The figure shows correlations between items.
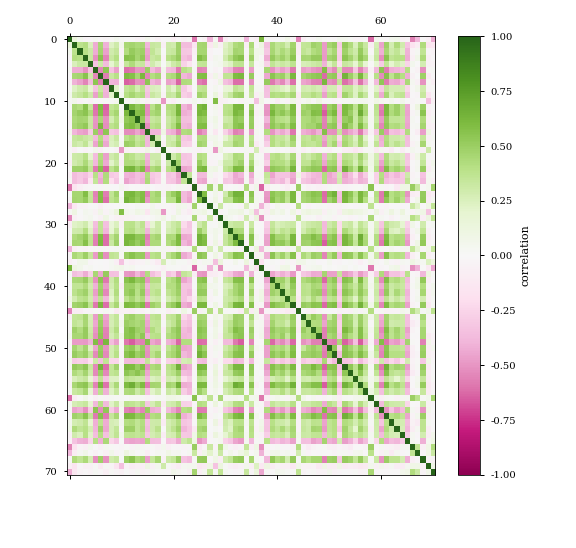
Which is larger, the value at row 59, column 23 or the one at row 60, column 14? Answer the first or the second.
the first
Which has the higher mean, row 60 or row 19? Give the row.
19
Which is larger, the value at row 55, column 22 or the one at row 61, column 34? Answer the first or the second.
the second
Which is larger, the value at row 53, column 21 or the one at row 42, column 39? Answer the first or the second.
the first
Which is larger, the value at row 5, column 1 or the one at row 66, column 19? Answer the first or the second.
the second
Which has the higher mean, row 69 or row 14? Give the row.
14
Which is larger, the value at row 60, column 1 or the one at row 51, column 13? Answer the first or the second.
the second
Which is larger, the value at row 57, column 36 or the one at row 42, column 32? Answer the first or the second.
the second
